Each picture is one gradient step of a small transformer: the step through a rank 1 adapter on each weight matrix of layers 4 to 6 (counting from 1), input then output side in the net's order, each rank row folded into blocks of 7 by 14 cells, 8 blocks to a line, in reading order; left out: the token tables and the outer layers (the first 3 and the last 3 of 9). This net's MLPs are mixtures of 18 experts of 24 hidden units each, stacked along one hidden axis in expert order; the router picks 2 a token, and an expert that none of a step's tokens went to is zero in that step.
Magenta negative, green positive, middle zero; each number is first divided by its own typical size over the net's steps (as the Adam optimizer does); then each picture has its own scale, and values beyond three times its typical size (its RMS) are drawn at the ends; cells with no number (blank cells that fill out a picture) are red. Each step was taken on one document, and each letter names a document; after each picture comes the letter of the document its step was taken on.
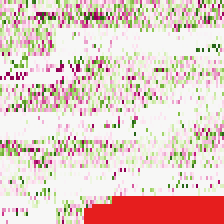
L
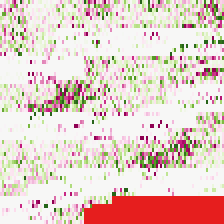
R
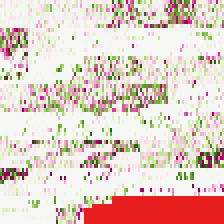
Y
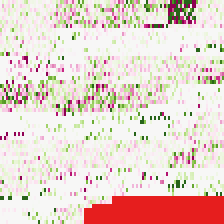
Y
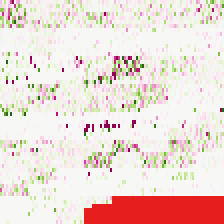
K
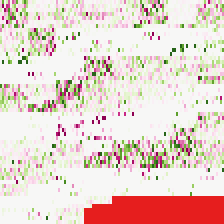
R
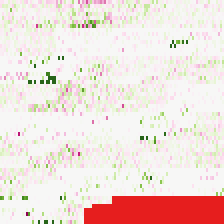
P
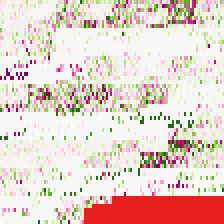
Y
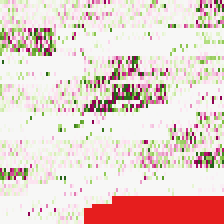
R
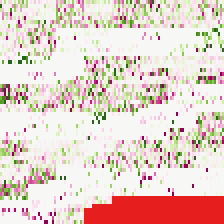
R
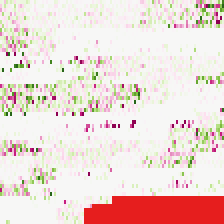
K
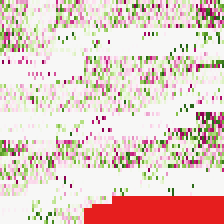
R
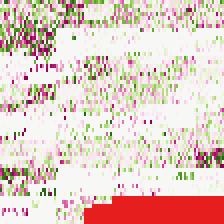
L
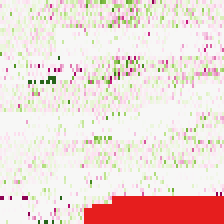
P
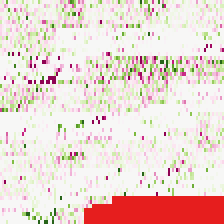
P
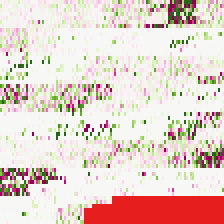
Y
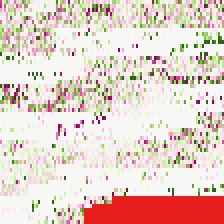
R
